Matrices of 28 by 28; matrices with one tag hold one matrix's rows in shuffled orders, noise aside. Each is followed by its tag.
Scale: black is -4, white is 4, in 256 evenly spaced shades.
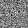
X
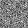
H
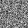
H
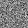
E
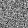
E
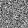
H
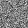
H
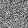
H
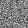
H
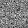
X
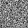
H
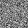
H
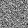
E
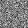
H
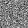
H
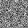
H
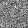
X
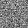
X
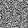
H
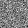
E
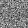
X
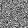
H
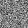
H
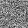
X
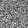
X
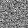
X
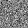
H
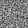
E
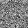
X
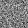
E
